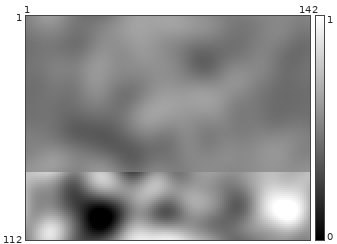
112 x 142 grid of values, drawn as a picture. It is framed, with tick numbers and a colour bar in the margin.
Seam: horizontal, 70% of the way down, the top part calmer. Ninth with the highest average: bottom right. Lone odd cells: none. Histogram: heavy tails on both sides.
